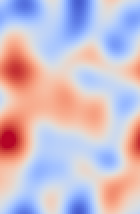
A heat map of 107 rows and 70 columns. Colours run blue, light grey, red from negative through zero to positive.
The ninth with the highest average is the middle left. The values follow a bell shape. There are no lone odd cells. The field is smooth, with broad soft blobs.
